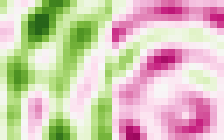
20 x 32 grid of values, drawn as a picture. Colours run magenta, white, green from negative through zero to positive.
Overall the values sit about 50% of the way up the scale. A vertical seam about 50% of the way across splits the table, and the left part is higher. Rings spread out from the bottom right.
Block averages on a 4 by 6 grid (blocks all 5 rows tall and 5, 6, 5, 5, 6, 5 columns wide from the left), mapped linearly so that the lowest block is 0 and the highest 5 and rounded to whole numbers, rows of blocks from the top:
3 5 4 1 0 0 / 4 4 3 2 0 2 / 4 3 2 1 1 2 / 3 3 4 0 0 0
